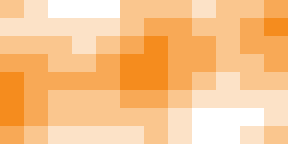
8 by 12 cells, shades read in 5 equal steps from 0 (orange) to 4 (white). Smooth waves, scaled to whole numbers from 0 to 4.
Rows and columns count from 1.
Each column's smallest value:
0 1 1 1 1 0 0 1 1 2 1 0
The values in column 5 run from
1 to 4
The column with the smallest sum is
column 7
